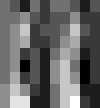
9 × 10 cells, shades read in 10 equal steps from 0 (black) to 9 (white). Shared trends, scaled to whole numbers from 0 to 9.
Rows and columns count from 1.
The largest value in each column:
5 8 8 4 3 5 7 9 3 3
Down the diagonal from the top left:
4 4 7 2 1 5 7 7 2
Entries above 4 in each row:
0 2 3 4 3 3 4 5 5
